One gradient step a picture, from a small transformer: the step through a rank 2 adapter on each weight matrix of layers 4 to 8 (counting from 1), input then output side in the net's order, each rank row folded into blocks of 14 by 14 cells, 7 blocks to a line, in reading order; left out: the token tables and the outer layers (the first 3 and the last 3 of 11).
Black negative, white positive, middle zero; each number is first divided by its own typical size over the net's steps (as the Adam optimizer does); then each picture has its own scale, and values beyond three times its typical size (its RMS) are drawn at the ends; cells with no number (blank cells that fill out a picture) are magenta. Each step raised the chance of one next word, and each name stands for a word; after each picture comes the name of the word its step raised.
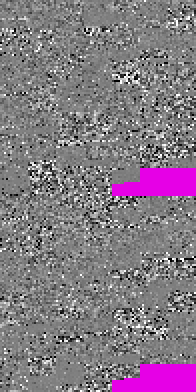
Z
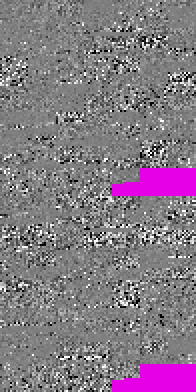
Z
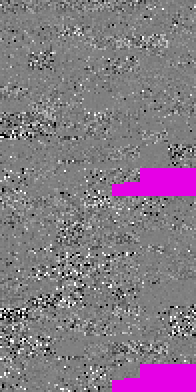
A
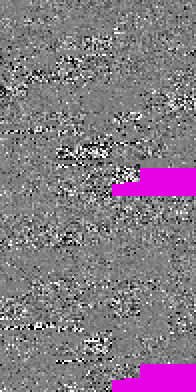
Z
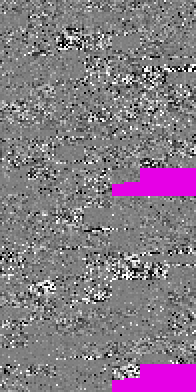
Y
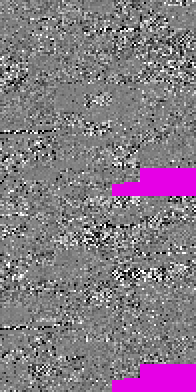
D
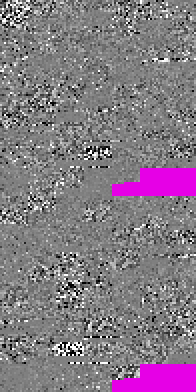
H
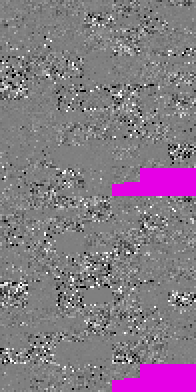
A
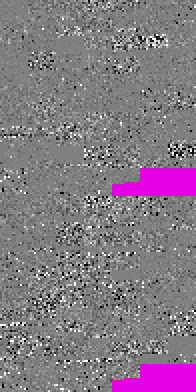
A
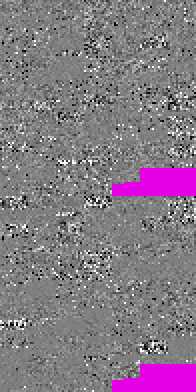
Y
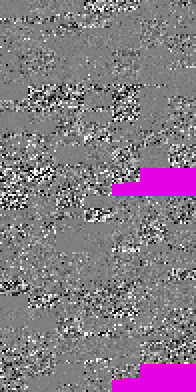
D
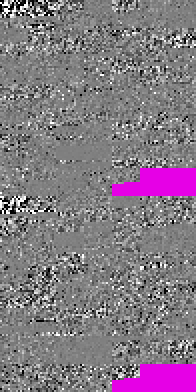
H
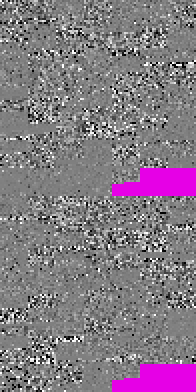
D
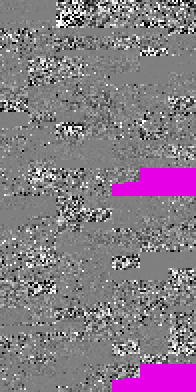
H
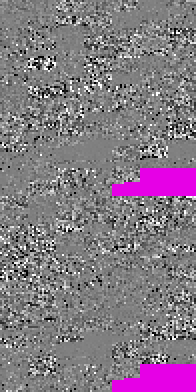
Z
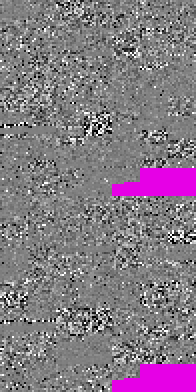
H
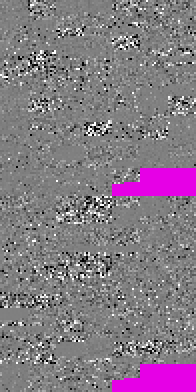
A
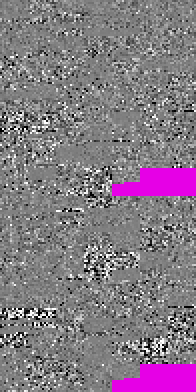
Y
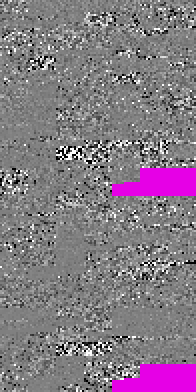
Z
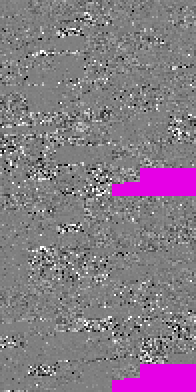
Y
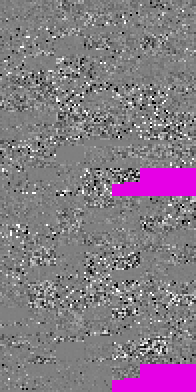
Y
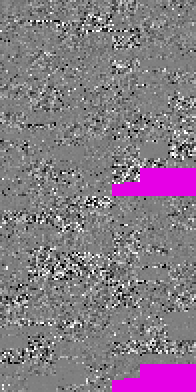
A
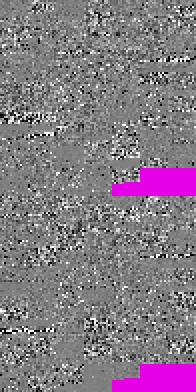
D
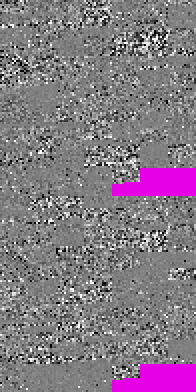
D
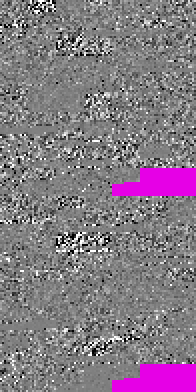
D
